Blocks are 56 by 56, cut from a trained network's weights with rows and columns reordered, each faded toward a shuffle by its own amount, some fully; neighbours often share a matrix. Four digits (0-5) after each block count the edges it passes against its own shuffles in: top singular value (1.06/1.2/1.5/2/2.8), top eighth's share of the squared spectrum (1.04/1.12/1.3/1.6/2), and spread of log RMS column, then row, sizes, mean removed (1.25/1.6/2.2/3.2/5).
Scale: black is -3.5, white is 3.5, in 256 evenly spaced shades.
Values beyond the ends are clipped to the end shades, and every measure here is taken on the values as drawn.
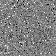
1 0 0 0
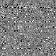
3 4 2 2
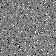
0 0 0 0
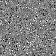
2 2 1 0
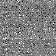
2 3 2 1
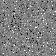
0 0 0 0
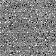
2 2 1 0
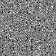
2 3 2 2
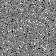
0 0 0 0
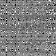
3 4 3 2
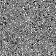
1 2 0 1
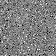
0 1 0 0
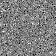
1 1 0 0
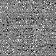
2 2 2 1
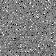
0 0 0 0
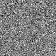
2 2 0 0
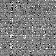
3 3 2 1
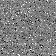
0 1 0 0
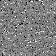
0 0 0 0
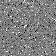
0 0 0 0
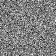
1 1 0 0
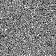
2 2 0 0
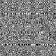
4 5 0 3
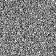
2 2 0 0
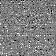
2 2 0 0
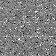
1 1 1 0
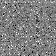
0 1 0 0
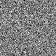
0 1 0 0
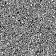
1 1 0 0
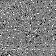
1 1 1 0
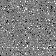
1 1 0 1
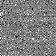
2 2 2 1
